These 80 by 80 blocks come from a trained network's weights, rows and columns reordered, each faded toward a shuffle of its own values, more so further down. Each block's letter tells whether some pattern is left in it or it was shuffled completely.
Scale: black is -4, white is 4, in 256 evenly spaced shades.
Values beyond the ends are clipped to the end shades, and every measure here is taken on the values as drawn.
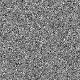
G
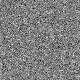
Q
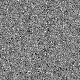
Q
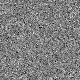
Q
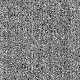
G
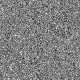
Q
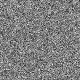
Q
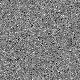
Q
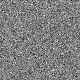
Q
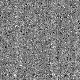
G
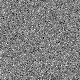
Q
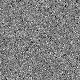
Q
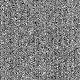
G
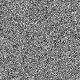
G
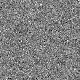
Q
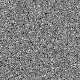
Q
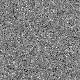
Q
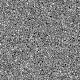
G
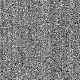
G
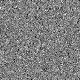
G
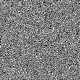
Q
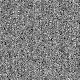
G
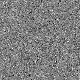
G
